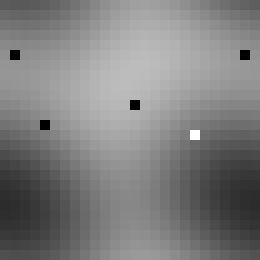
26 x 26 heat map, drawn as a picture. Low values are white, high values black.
No single row or column stands out from its neighbours. The ninth with the lowest average is the top middle. Five lone cells stand out: four far higher and one far lower than their neighbours. There are no regular stripes.
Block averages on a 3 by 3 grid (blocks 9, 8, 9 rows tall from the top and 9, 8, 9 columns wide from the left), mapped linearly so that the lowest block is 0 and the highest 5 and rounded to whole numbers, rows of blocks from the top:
201
213
525
